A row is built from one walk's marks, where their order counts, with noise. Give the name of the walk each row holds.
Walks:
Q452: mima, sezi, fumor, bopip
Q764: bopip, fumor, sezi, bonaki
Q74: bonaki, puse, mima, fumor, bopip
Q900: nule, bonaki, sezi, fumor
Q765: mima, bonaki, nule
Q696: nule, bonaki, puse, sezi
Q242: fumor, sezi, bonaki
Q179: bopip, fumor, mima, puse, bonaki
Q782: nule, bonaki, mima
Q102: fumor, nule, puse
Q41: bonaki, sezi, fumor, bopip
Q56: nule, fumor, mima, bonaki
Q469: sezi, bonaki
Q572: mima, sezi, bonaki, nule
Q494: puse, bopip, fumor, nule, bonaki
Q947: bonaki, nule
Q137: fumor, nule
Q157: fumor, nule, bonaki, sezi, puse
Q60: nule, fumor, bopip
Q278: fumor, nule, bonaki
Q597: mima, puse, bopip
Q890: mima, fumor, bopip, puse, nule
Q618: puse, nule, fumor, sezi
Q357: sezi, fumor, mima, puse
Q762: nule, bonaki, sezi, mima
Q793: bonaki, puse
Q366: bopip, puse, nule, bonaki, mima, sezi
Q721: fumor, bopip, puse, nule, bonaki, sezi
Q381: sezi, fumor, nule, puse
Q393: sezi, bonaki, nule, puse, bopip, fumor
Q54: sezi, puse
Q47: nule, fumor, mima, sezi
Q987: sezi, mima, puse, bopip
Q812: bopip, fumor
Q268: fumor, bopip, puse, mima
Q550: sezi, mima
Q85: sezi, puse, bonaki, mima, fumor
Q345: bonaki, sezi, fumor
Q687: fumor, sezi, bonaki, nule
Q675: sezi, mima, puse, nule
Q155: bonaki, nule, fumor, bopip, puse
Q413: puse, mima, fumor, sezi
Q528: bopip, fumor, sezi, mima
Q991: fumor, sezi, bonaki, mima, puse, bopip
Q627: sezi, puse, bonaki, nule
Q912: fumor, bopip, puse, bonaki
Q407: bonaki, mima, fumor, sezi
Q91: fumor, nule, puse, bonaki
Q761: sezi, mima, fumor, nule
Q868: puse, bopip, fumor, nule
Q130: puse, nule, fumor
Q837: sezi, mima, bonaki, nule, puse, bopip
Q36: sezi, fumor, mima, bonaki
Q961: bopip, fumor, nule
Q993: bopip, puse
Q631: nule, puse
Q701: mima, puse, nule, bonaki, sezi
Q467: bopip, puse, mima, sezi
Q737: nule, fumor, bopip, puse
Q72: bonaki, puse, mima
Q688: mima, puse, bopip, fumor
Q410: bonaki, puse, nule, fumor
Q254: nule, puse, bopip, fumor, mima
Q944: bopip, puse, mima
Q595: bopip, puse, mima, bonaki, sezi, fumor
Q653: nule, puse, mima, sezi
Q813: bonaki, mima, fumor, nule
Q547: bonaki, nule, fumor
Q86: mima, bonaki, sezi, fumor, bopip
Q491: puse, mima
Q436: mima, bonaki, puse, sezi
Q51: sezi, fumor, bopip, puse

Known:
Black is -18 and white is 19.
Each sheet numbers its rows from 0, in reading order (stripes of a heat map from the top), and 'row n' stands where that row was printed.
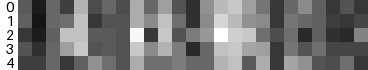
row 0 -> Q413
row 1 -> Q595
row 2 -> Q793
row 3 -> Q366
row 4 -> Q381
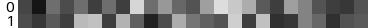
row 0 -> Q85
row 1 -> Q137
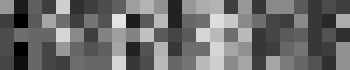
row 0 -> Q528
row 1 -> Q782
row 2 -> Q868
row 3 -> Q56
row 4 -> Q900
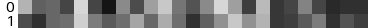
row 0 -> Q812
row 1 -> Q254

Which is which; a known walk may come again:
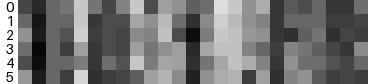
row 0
Q155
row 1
Q595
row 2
Q688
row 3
Q86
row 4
Q837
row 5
Q528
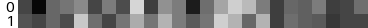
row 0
Q701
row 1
Q721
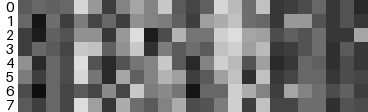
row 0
Q868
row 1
Q357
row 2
Q547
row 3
Q130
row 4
Q268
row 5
Q961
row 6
Q675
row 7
Q60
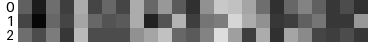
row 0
Q413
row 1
Q56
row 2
Q51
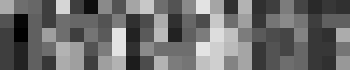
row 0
Q812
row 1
Q47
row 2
Q782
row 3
Q410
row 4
Q278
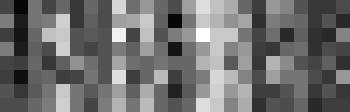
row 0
Q85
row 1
Q467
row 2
Q793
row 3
Q890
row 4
Q381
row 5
Q762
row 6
Q254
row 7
Q494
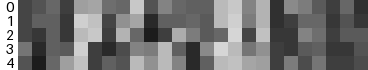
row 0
Q618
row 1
Q102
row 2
Q137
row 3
Q179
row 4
Q366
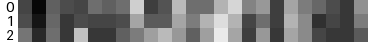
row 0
Q900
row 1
Q242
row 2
Q764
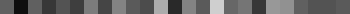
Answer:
Q761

